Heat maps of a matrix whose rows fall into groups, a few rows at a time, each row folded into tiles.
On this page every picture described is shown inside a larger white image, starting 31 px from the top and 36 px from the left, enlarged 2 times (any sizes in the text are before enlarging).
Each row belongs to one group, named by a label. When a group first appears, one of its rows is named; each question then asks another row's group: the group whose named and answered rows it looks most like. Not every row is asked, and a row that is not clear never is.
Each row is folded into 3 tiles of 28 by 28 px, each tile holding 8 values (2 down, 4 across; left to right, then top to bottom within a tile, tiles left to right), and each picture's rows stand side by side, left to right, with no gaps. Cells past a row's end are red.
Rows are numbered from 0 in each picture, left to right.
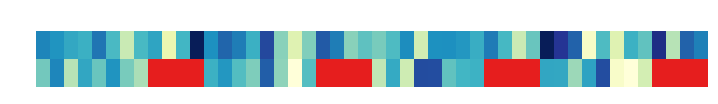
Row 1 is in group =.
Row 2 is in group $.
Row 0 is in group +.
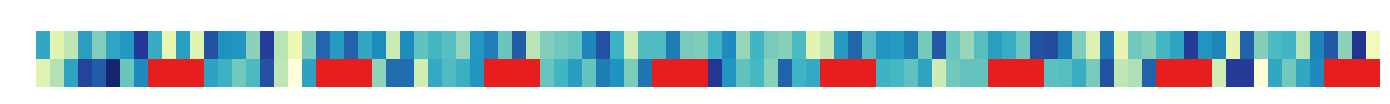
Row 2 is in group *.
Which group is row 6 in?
=
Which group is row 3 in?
=
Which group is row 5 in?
+
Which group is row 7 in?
*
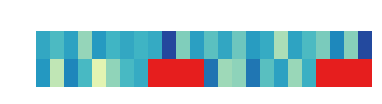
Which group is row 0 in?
+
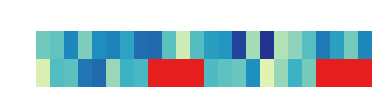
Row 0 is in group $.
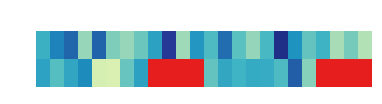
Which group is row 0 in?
+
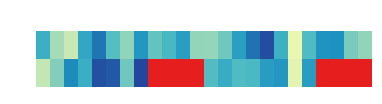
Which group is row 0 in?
=
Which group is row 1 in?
=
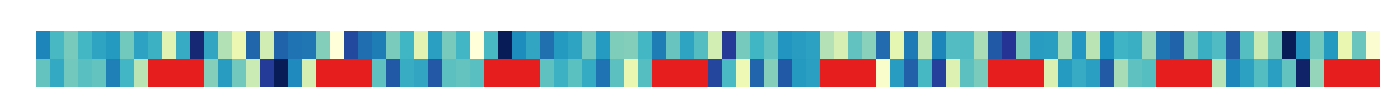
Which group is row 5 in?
$
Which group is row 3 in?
=
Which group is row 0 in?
+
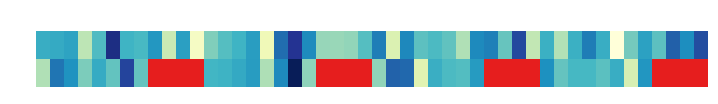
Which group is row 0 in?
*
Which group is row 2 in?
*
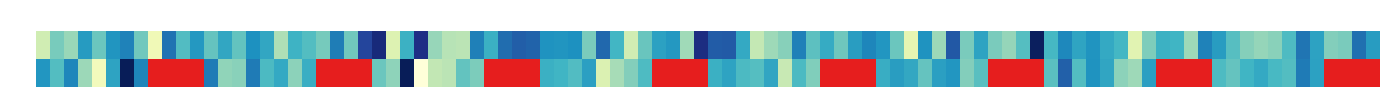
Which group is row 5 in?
+
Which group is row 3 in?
+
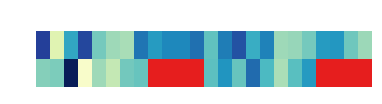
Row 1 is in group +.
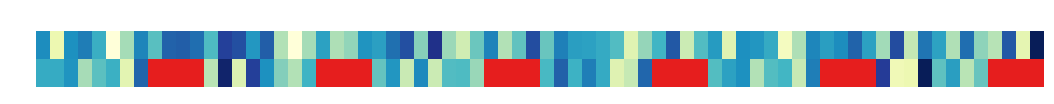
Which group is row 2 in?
+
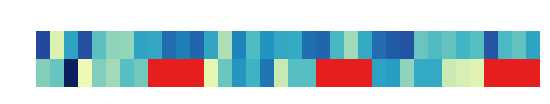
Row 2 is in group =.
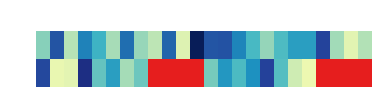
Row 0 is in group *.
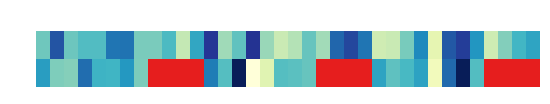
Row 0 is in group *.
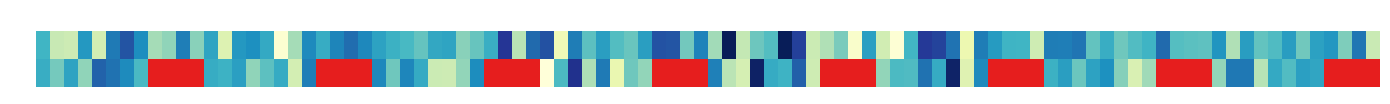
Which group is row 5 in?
=
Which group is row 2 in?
+
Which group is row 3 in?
$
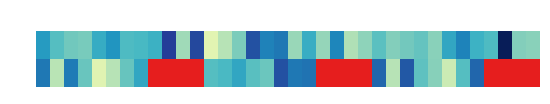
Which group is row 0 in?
+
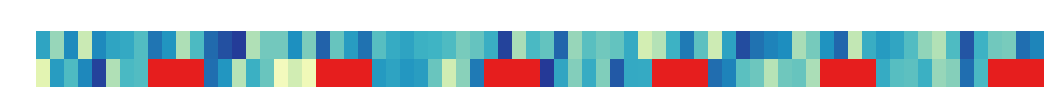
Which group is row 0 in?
$
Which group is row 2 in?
+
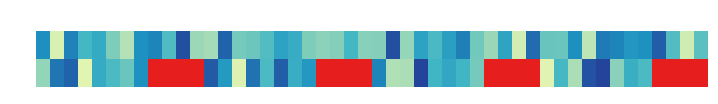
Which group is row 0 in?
*
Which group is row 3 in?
$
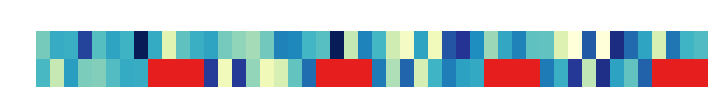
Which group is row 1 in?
+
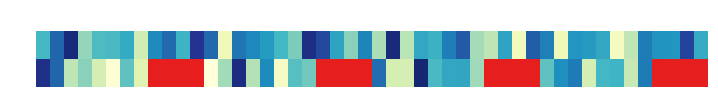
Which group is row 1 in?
$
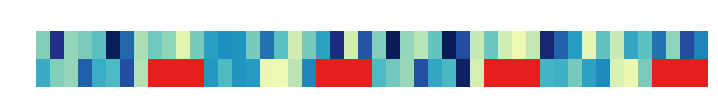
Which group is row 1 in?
+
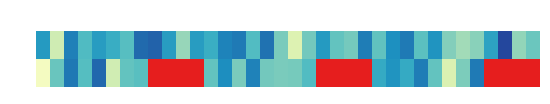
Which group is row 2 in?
+
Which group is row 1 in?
+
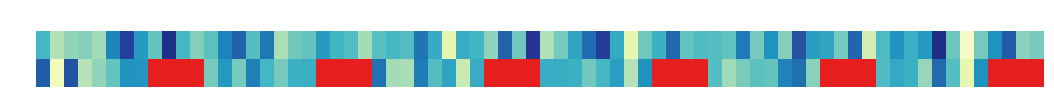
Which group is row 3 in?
=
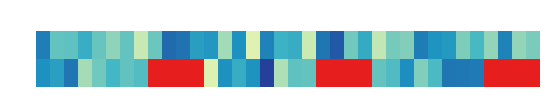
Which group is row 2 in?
=
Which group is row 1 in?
$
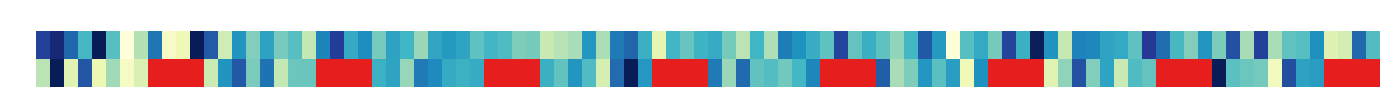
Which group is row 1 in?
$
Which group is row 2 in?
$
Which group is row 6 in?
$
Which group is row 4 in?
+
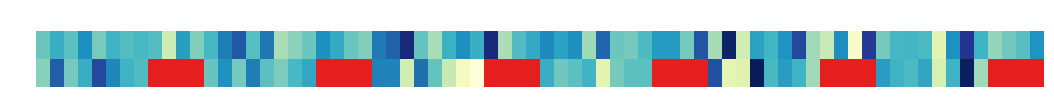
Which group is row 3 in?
+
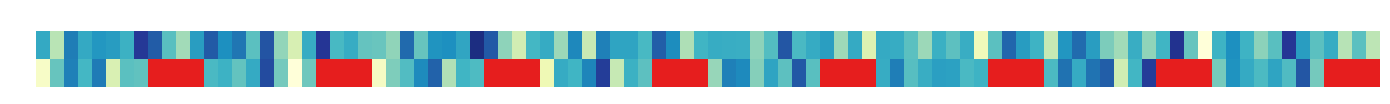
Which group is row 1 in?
=
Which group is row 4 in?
*
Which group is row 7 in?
*
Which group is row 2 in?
$
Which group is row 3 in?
$
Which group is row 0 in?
$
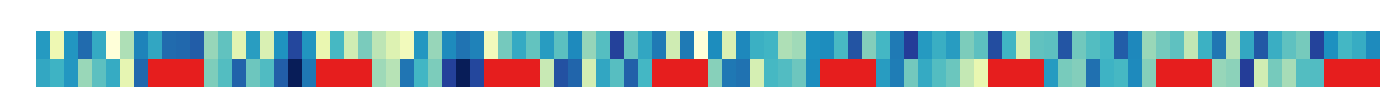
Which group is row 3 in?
*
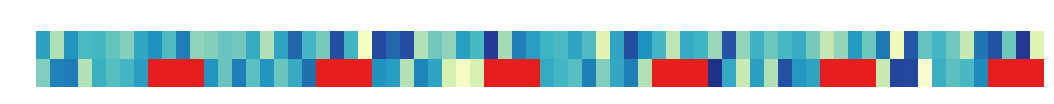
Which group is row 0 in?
*
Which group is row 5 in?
*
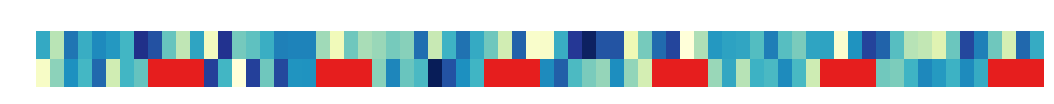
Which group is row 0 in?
$
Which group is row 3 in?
=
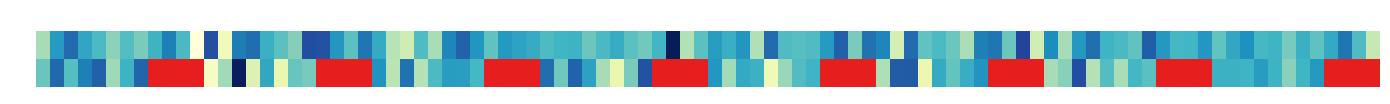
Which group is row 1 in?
$
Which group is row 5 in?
*
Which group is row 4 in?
+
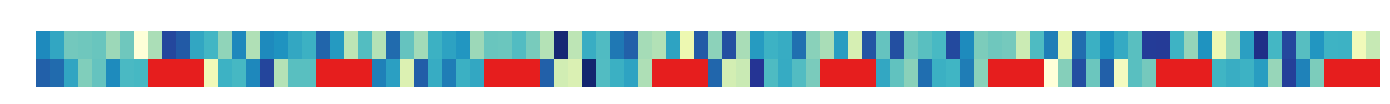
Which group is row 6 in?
$
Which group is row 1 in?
$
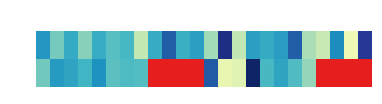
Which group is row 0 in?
$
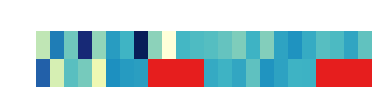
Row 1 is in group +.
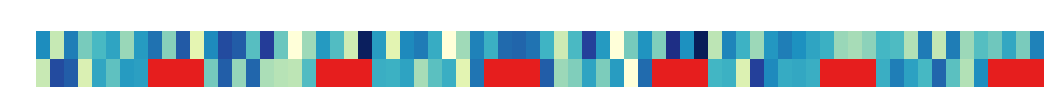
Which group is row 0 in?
*
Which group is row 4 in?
$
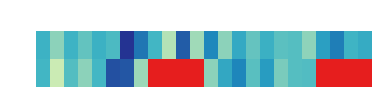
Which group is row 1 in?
$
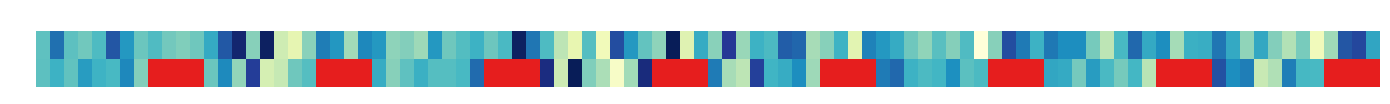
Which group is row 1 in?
+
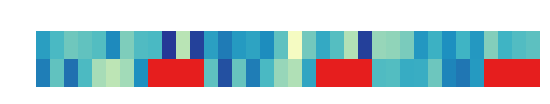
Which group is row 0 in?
+
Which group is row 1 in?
+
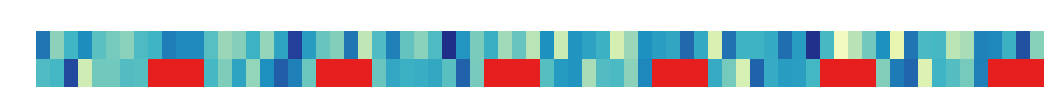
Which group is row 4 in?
$
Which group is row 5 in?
*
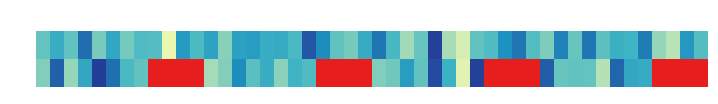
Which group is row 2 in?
=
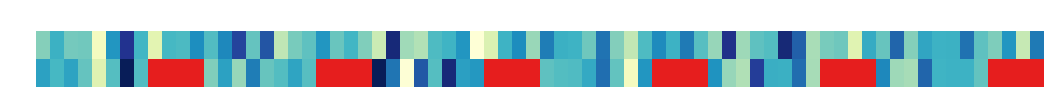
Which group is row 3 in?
=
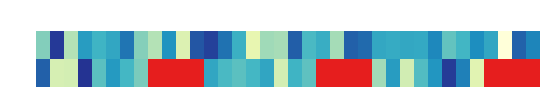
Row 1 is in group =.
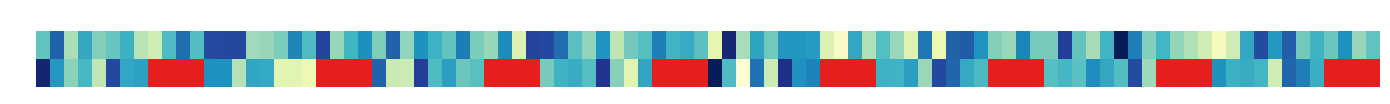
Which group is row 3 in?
=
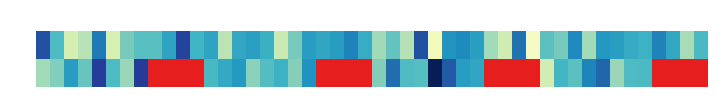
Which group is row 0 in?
=
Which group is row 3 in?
$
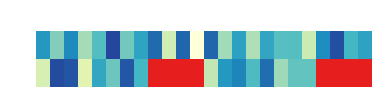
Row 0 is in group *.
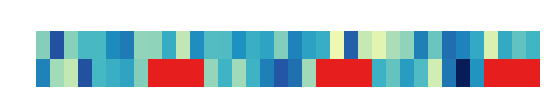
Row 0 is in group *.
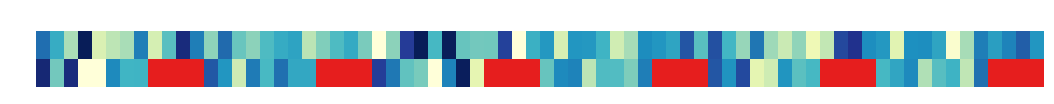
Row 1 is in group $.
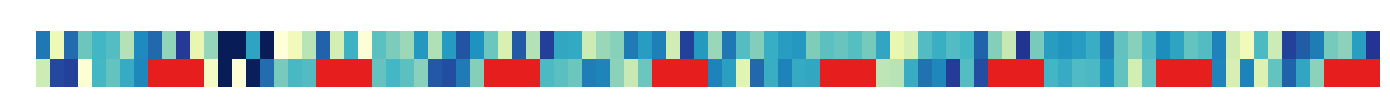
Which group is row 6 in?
=
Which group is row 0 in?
*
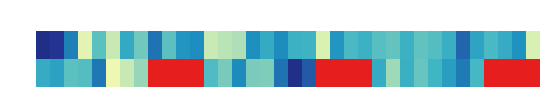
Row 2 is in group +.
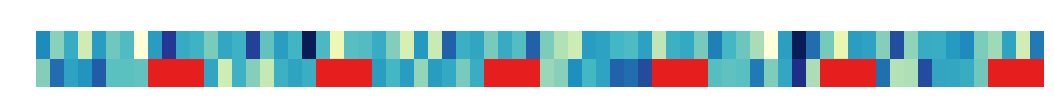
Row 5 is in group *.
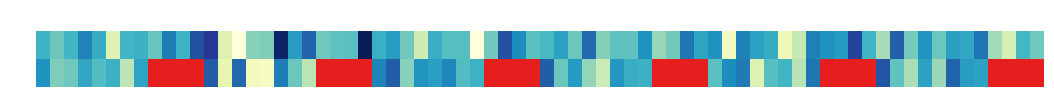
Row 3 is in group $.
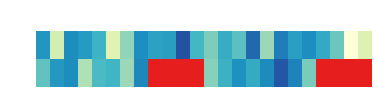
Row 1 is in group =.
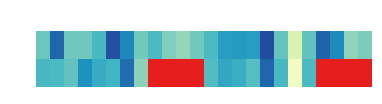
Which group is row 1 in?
=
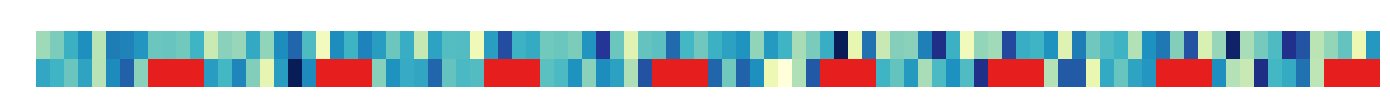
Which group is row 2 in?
$
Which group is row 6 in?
*
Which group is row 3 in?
=
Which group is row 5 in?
=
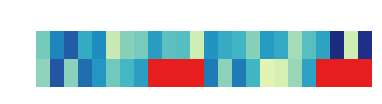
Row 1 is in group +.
